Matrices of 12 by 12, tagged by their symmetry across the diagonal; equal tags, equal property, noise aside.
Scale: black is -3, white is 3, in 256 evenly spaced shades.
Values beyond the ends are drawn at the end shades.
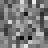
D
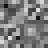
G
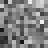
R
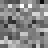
D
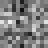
R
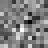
R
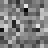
D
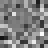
G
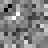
G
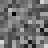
G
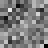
G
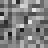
R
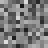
D
